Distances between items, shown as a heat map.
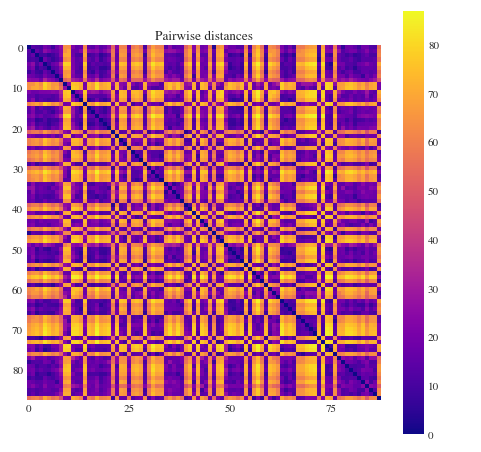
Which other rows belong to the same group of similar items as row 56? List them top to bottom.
9, 10, 14, 21, 23, 24, 26, 27, 28, 30, 31, 32, 33, 39, 40, 42, 45, 47, 48, 54, 57, 58, 60, 61, 62, 67, 68, 69, 70, 71, 73, 76, 87
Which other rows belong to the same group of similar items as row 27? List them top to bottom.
9, 10, 14, 21, 23, 24, 26, 28, 30, 31, 32, 33, 39, 40, 42, 45, 47, 48, 54, 56, 57, 58, 60, 61, 62, 67, 68, 69, 70, 71, 73, 76, 87
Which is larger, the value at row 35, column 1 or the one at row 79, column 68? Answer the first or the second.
the second
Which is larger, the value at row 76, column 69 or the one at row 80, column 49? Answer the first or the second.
the second
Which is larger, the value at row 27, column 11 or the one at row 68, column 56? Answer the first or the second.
the first
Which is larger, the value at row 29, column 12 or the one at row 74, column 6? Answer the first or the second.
the second
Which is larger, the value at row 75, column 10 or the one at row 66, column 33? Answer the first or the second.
the first
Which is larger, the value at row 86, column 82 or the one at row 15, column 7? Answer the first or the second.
the second
